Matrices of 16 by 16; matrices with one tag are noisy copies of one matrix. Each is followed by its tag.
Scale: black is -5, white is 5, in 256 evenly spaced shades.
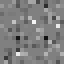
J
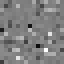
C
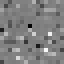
C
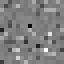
C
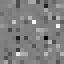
J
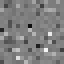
C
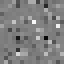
J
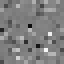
C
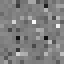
J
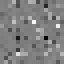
J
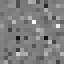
J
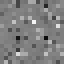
J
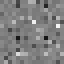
J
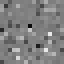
C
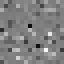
C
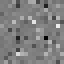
J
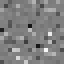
C
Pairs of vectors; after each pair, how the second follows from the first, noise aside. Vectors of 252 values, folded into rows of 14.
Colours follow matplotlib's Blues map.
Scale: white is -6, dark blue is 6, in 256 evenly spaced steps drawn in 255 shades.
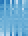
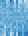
reversed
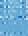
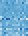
reversed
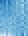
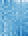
reversed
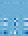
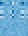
reversed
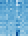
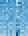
copied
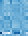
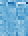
reversed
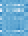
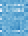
copied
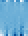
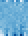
copied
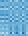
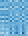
copied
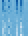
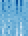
copied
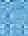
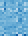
reversed
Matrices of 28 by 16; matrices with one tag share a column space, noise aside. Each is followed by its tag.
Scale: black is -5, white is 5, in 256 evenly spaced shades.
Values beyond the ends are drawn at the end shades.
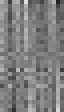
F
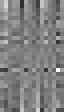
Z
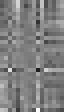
Z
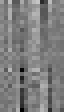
F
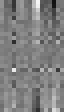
Z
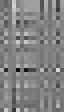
Z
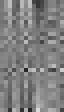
Z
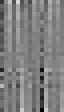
F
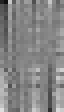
F
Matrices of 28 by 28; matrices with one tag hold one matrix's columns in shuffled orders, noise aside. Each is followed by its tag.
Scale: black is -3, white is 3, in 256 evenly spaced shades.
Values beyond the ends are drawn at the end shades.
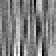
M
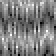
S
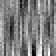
M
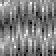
S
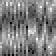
S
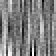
M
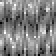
S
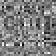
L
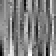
M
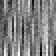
M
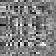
L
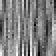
M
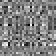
L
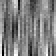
M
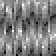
S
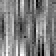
M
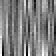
M
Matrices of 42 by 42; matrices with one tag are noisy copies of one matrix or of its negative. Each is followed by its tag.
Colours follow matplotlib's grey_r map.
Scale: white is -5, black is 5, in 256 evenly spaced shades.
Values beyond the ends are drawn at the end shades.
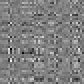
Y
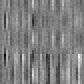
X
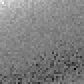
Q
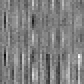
X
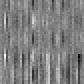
X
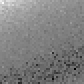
Q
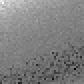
Q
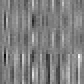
X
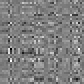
Y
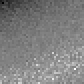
Q
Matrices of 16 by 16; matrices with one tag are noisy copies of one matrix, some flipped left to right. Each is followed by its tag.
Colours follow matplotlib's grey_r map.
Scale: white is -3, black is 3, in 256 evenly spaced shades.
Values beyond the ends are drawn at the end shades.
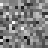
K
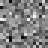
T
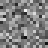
T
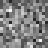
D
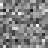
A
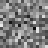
K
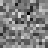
A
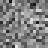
D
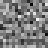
A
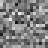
A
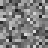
T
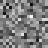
T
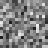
K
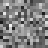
K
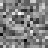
A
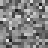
T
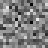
A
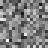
T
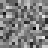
K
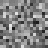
K
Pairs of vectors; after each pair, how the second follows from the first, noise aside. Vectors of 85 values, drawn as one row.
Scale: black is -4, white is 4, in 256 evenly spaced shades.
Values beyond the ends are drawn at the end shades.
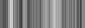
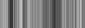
negated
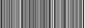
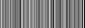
negated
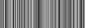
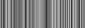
reversed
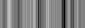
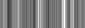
negated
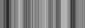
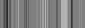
partly zeroed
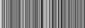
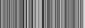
reversed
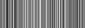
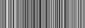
negated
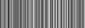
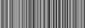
negated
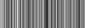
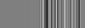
partly zeroed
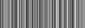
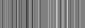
partly zeroed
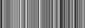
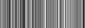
reversed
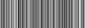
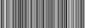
reversed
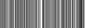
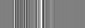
partly zeroed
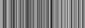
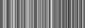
negated
